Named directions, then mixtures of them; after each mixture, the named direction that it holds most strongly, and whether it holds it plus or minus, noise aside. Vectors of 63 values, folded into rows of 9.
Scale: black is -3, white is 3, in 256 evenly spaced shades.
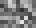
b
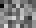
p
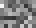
b, minus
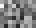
p, minus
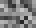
b, minus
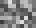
b, plus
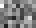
p, minus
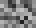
b, minus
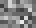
b, plus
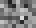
b, minus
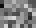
p, plus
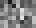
p, plus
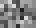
p, minus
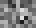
b, minus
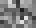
b, plus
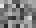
p, minus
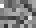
b, minus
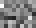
p, minus
